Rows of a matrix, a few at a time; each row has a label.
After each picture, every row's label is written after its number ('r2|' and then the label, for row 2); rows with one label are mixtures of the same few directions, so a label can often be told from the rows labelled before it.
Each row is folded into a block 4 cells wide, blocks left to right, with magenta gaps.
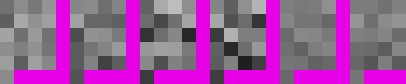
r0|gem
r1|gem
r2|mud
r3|gem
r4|gem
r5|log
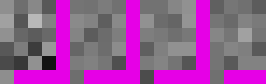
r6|log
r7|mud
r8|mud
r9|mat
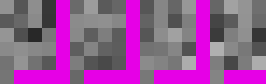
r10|log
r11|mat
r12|log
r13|mud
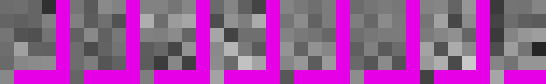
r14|gem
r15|gem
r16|log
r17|gem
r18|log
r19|log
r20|log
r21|log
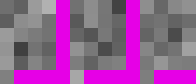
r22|gem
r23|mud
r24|mat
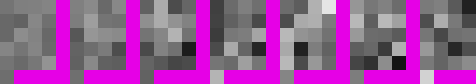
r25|mud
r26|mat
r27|mat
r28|log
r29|gem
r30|log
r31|mud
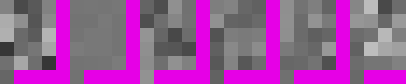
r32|mud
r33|mud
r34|gem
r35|gem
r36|log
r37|gem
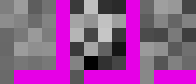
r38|gem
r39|mat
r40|mud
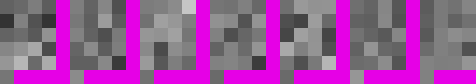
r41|log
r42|log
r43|gem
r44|mud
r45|mud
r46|log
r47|log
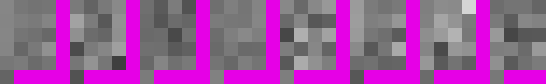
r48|log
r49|mud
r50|gem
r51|log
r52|mat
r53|log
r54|gem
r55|mat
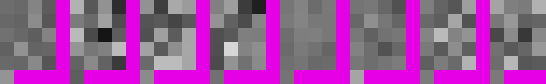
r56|log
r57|log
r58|mat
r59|gem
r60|mat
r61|mud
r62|mud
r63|mat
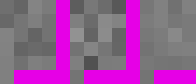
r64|gem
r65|mat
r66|gem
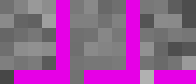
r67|mud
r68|gem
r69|mud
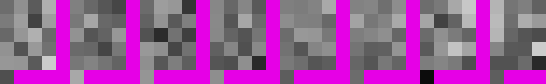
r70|log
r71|mud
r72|mud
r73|log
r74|gem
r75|log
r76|mud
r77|log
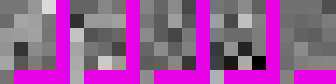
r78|gem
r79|gem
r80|log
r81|log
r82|gem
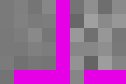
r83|gem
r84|gem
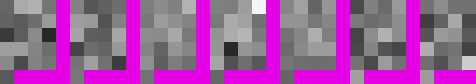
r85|mud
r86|mud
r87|gem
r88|gem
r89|gem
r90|log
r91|mud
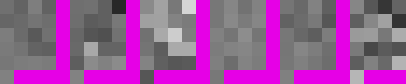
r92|gem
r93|gem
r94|gem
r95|gem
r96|log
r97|mud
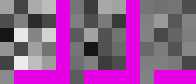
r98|mat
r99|gem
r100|mud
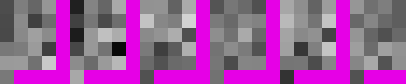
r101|log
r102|log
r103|log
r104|mat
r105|log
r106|log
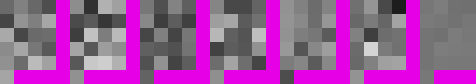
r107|gem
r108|mat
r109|gem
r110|mud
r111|log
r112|gem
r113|gem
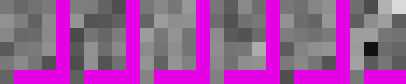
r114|mud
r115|gem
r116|gem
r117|mat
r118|mud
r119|gem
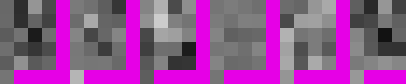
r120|gem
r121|mud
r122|mat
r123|mat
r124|gem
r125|gem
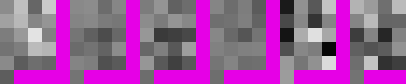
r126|gem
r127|mat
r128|mat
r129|log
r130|log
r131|mat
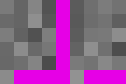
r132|log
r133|log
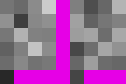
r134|mud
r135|mud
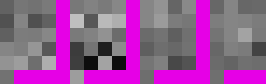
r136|log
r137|log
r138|mat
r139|mat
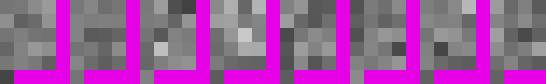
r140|mud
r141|mat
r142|gem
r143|gem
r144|gem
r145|log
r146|gem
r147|log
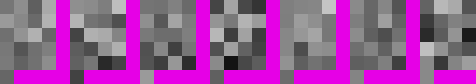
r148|log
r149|gem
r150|log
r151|mat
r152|gem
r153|log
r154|mud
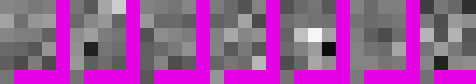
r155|log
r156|gem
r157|gem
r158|mud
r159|mat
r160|mat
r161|mat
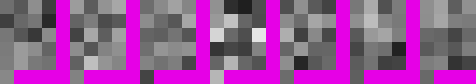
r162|log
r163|mat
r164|mud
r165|mud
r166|mat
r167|mat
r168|mat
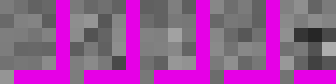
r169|mud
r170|mud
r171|mat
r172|log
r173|mat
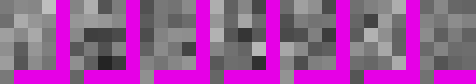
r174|gem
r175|mat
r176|log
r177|log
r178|mud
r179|mud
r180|mat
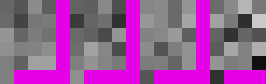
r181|mat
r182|log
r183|log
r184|mud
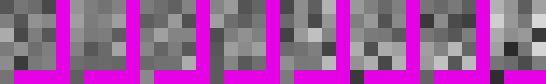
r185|mat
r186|log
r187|mud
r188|gem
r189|log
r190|log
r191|log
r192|log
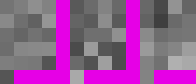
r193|mud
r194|log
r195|mat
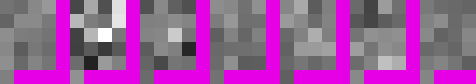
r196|gem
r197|log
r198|mat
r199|mat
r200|gem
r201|mat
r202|mud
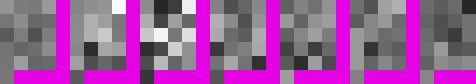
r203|mat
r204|gem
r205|mud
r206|mud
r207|log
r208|gem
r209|gem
